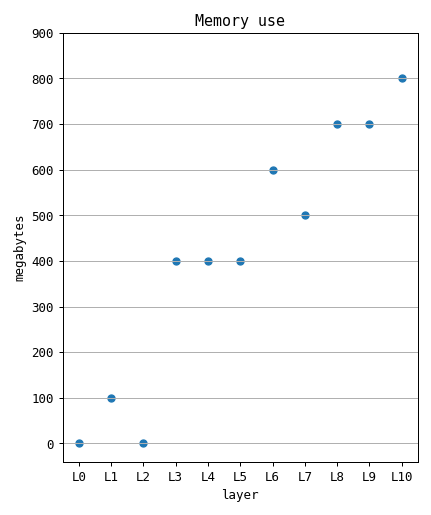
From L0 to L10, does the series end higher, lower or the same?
higher
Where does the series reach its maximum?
L10
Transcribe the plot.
Title: Memory use
x-axis: layer, ticks L0 L1 L2 L3 L4 L5 L6 L7 L8 L9 L10
y-axis: megabytes, ticks 0 100 200 300 400 500 600 700 800 900
Values:
0 100 0 400 400 400 600 500 700 700 800
